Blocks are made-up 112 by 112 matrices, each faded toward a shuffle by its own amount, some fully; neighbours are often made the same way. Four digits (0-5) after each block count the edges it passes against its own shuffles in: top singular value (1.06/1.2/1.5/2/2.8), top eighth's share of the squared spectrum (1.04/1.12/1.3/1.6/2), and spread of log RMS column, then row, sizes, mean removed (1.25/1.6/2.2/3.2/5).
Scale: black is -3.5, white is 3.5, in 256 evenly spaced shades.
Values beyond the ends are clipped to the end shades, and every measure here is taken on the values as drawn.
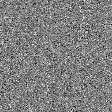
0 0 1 0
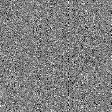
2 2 3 0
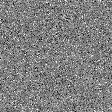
0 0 0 0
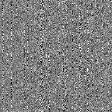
1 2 4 0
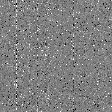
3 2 2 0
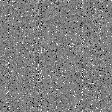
2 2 2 1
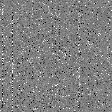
2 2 2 1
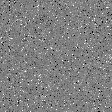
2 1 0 0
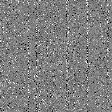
2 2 3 1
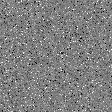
0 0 0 0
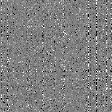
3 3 3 2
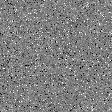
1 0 0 1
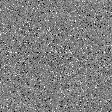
1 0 0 1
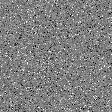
2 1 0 0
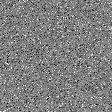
0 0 0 0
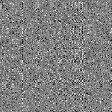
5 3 3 2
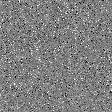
0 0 0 0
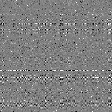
5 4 2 3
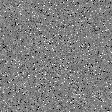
1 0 0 0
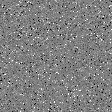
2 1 0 0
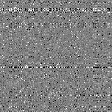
5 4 2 3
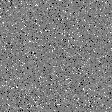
0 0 0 0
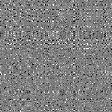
5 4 3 3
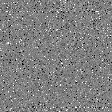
3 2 1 1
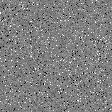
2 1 0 0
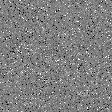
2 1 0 0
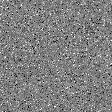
0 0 0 0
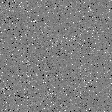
2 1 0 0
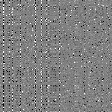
5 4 3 2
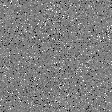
3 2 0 0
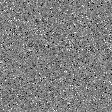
0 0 0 1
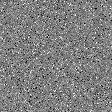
0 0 0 0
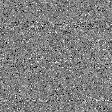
1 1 0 3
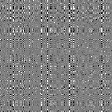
5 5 4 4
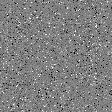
2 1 0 0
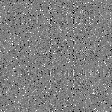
4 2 1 1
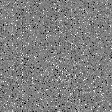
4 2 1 0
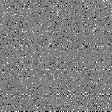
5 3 1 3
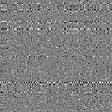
5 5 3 4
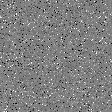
2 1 0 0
